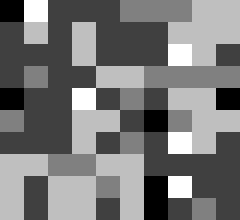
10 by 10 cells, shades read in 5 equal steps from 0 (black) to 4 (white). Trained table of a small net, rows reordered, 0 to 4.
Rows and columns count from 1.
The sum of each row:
19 20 17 19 16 19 18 20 21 18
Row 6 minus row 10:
-1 0 -2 0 2 -2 0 1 1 2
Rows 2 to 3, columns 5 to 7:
1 1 1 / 1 1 1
